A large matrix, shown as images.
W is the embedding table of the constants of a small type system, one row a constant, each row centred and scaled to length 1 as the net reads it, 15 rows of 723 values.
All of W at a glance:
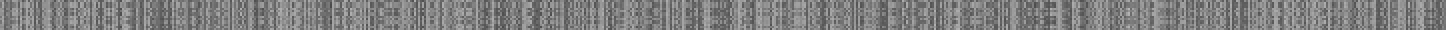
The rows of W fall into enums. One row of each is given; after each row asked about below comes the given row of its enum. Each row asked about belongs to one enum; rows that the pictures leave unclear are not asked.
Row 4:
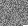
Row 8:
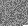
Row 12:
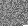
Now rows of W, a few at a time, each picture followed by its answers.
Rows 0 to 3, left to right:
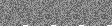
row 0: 4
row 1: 8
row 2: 8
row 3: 8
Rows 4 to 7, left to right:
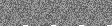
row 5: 12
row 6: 4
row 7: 4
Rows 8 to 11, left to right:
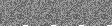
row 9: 12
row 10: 8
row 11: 8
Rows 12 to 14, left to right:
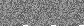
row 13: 4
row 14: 12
